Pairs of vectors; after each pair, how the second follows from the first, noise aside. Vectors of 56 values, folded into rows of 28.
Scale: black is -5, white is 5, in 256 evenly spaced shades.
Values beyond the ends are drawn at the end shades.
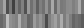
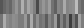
reversed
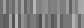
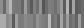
reversed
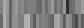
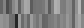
reversed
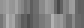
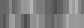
reversed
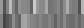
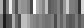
scaled up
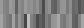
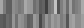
reversed
